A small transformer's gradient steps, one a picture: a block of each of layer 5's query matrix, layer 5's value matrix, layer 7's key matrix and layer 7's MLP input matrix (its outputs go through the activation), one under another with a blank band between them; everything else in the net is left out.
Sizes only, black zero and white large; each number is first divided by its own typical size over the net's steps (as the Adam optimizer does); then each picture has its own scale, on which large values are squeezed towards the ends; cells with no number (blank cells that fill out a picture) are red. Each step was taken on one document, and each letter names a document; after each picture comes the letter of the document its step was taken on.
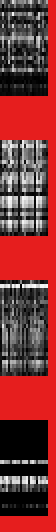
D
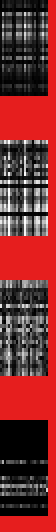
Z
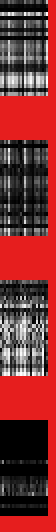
Z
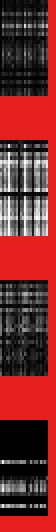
Z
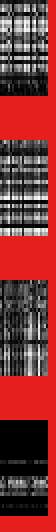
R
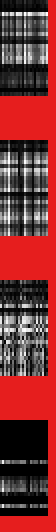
Z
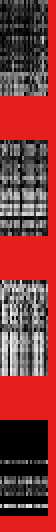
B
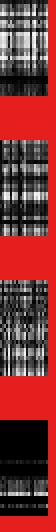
R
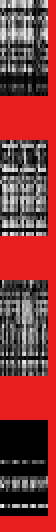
D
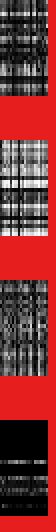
R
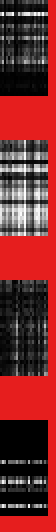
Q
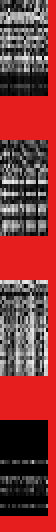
D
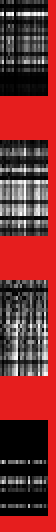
Q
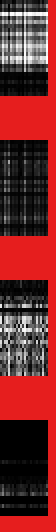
Z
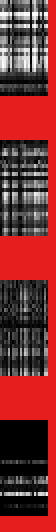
R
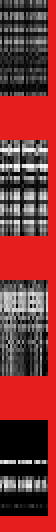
B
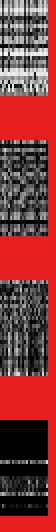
B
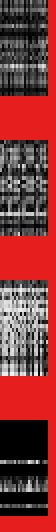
B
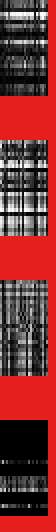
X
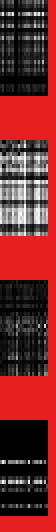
Q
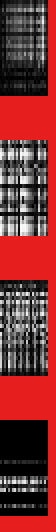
X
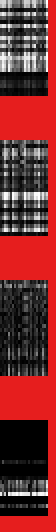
R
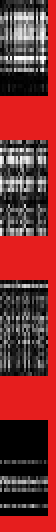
X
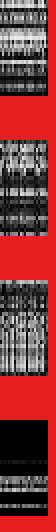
D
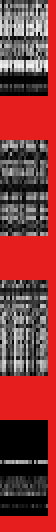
D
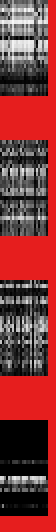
D
